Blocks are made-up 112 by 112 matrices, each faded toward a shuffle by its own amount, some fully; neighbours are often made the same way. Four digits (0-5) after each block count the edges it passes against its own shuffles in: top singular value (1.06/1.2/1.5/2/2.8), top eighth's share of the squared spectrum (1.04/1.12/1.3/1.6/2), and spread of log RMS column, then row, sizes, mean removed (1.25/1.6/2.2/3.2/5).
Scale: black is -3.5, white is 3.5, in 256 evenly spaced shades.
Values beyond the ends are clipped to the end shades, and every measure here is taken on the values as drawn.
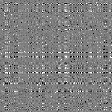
5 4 3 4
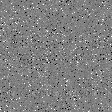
3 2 0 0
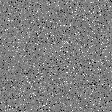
2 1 0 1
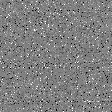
3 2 0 1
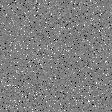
2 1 0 0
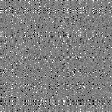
5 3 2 3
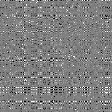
5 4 3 4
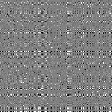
5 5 4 4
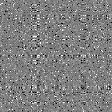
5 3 2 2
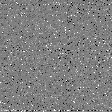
4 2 1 1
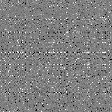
5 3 2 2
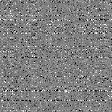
4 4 2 3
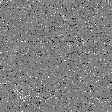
3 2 0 1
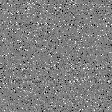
3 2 0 1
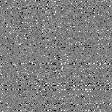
4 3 2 3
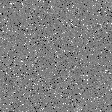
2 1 0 0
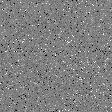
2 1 0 0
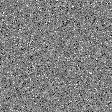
0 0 0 0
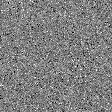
0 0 0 0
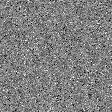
0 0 0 0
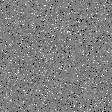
0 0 0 0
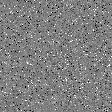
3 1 0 0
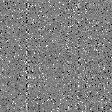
4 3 2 0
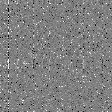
4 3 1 0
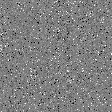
2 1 0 0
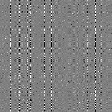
5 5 4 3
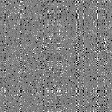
5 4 3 2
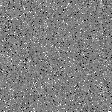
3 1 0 0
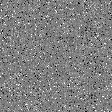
3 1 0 0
